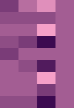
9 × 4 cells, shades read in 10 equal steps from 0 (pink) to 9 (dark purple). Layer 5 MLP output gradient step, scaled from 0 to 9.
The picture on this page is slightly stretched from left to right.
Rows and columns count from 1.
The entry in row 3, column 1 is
4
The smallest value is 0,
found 2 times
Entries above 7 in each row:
0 0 0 1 0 1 0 0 1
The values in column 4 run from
4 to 4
